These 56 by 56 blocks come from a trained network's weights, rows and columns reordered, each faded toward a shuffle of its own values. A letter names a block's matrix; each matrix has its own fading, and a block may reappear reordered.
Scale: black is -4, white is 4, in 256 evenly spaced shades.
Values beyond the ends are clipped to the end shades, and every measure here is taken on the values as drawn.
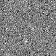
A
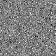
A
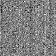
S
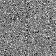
A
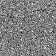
A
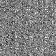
S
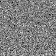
A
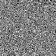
A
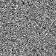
A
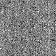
S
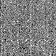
S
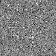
A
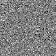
A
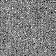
S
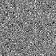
A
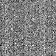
S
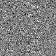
A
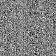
S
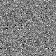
A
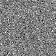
A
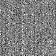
S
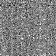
S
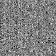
S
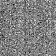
S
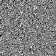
A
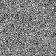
A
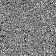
A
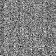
S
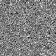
A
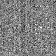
S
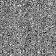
S
